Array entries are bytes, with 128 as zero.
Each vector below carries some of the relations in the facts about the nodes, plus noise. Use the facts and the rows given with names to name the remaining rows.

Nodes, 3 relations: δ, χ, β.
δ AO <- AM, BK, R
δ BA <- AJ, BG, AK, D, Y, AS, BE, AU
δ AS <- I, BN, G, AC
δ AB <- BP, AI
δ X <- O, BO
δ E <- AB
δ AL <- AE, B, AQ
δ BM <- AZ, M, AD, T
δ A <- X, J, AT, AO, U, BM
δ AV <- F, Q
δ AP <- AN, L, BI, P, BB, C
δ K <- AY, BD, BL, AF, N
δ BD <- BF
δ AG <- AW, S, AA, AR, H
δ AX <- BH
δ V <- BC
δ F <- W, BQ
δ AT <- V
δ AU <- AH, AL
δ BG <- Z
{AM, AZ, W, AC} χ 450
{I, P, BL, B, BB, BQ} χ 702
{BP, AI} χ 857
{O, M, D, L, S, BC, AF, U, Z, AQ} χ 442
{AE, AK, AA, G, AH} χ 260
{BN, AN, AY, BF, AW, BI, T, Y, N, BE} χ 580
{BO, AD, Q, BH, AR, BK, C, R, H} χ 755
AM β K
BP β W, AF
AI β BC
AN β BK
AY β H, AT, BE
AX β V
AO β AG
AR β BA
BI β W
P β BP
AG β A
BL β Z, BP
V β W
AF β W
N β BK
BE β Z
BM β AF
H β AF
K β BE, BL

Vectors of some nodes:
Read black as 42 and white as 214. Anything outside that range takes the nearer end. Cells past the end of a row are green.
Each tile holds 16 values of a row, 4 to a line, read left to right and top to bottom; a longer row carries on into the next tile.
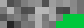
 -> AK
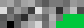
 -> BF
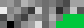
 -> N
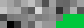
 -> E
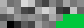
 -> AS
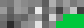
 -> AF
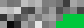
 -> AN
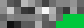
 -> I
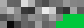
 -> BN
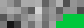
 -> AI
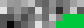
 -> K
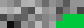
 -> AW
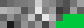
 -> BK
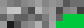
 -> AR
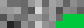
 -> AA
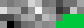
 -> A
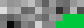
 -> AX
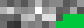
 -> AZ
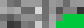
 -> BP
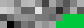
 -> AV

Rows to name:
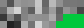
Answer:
L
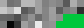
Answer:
BI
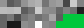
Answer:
P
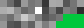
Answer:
W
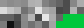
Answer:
T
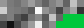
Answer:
BL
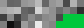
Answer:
BB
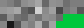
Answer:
BH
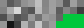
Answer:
C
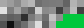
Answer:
AY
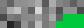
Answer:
S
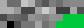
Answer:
Y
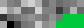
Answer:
AG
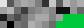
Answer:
AL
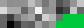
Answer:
AT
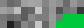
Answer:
H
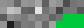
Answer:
Q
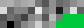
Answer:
BD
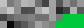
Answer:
BA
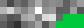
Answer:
AM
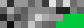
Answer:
AQ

